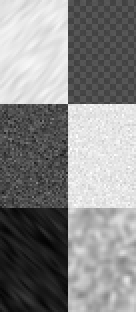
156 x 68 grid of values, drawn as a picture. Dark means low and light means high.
The table splits into 3 rows of 2 panels. Panel 1,1: very high, slanting up to the right, faint in contrast. Panel 1,2: low, checkered, faint in contrast. Panel 2,1: low, fine-grained. Panel 2,2: very high, fine-grained, faint in contrast. Panel 3,1: very low, slanting down to the right, faint in contrast. Panel 3,2: high, blotchy.
